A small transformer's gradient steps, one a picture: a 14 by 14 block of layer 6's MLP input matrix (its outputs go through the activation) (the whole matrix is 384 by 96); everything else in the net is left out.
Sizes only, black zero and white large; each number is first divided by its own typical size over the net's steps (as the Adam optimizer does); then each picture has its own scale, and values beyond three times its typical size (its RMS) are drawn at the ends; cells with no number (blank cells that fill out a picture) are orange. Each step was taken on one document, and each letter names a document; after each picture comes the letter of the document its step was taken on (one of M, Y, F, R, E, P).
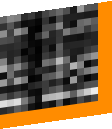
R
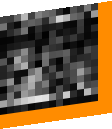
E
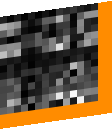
R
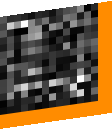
E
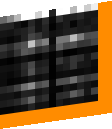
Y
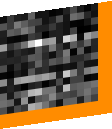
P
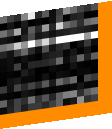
Y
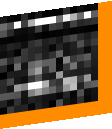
P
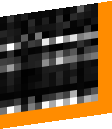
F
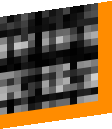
R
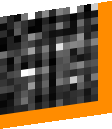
Y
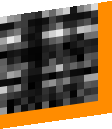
R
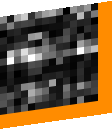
E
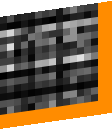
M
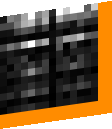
Y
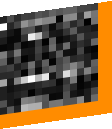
P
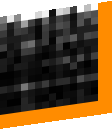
Y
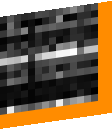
M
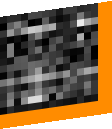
E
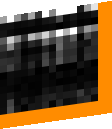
F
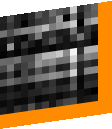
M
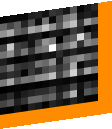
M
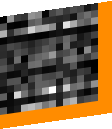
P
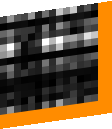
F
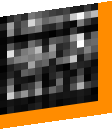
E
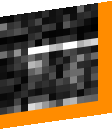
P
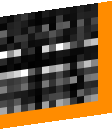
R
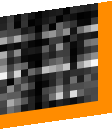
R
